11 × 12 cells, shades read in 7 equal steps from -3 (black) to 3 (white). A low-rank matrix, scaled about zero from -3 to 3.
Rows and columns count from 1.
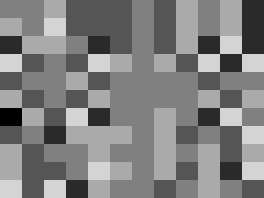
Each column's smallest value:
-3 -1 -2 -2 -2 -1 0 -1 -1 -2 -2 -2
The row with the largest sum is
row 4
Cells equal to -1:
31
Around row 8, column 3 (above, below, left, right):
-1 0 0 1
